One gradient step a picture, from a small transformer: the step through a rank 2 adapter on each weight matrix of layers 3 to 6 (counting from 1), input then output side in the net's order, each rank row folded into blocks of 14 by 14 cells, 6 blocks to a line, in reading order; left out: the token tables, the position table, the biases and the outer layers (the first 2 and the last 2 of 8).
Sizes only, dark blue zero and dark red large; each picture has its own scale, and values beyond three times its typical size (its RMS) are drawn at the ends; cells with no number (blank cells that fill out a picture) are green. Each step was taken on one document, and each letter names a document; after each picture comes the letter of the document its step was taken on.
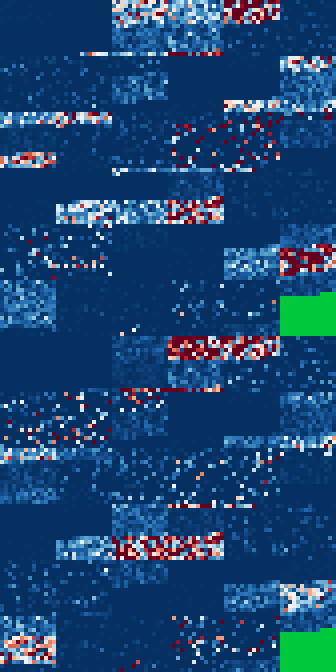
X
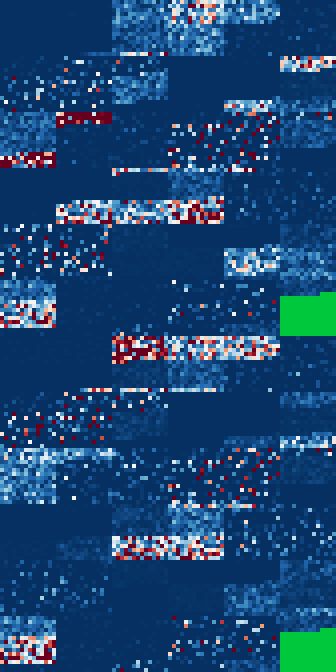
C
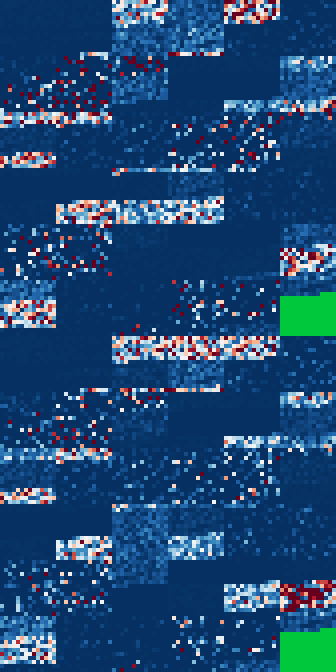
X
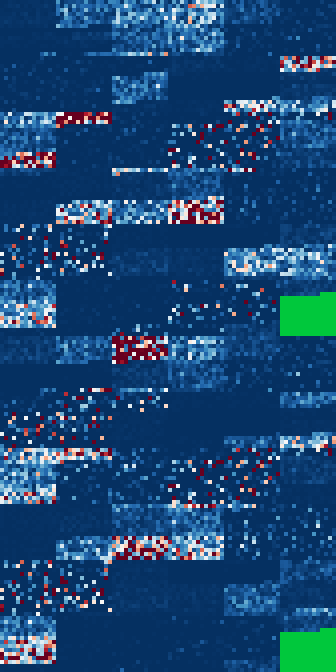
C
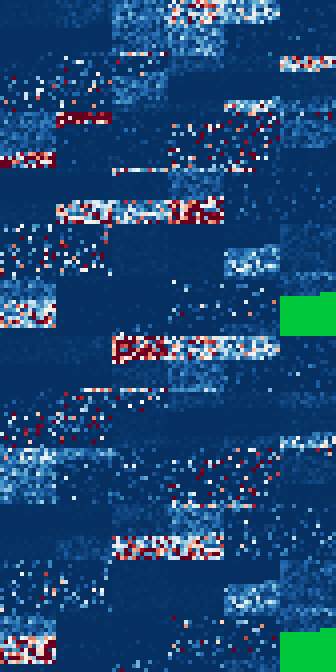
C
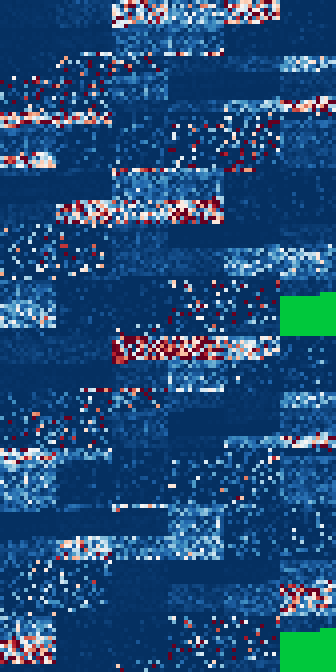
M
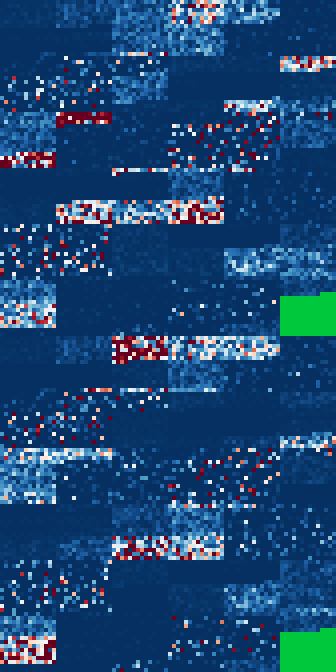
C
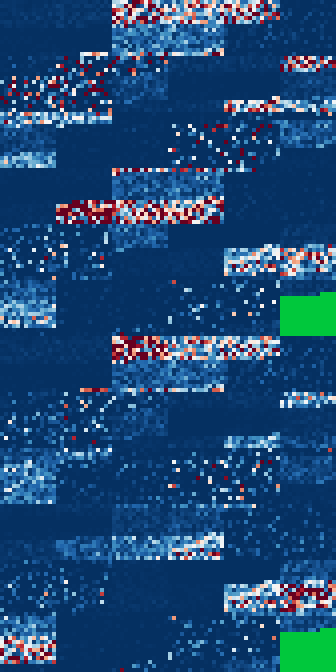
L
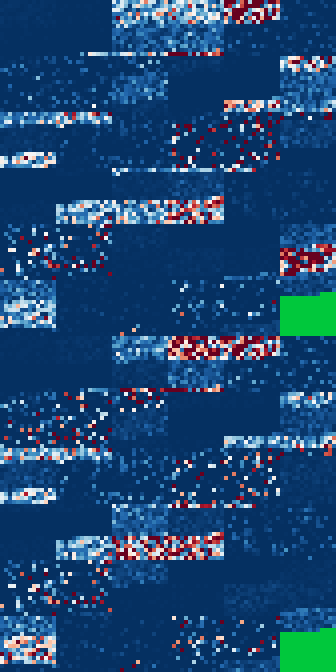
X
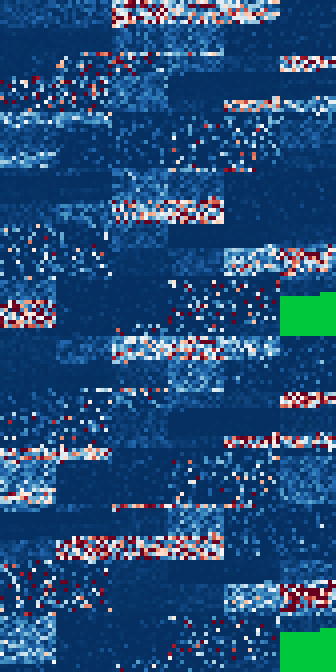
M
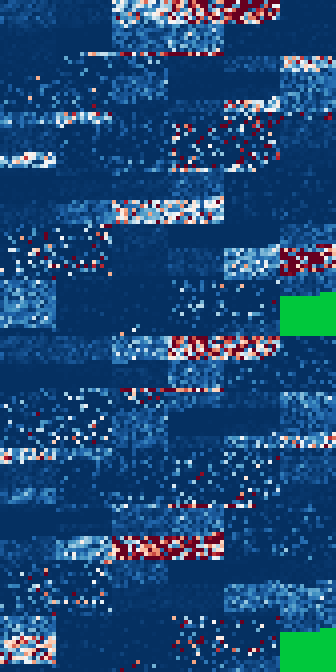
X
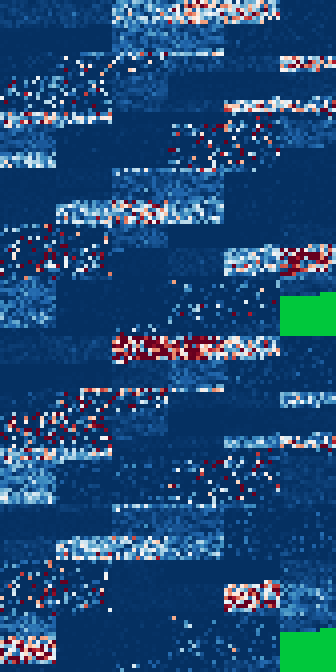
L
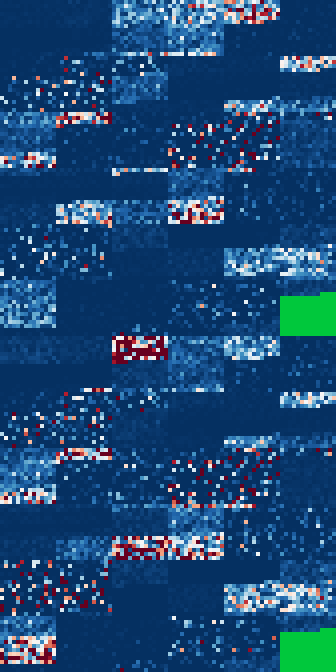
C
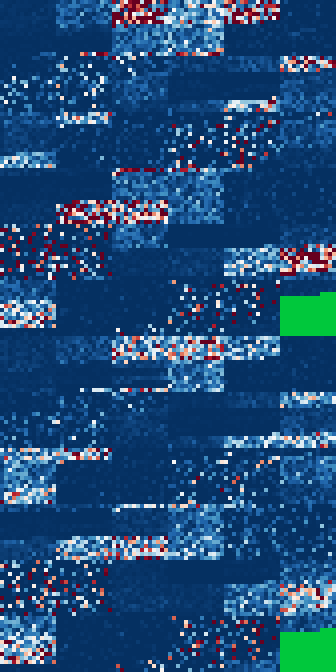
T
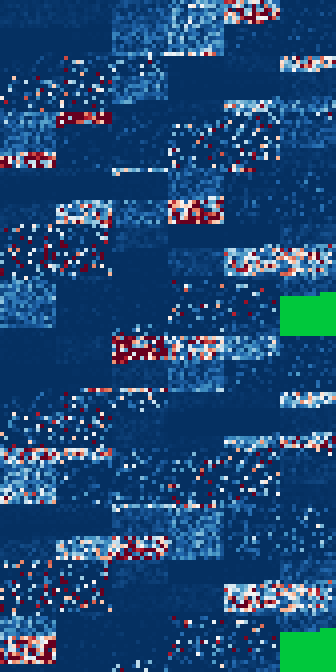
C
